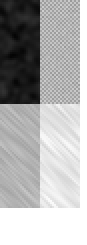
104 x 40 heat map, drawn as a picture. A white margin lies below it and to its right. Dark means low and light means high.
The table splits into 2 rows of 2 panels. Panel 1,1: very low, blotchy, faint in contrast. Panel 1,2: high, checkered. Panel 2,1: high, slanting down to the right, faint in contrast. Panel 2,2: very high, slanting down to the right, faint in contrast.
